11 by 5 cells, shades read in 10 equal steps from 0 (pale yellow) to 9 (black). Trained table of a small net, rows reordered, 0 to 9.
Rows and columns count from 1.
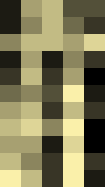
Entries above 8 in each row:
0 0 0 0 1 0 0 1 1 0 0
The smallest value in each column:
0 1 2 0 1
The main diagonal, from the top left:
8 4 2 4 9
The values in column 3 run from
2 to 8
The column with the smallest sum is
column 4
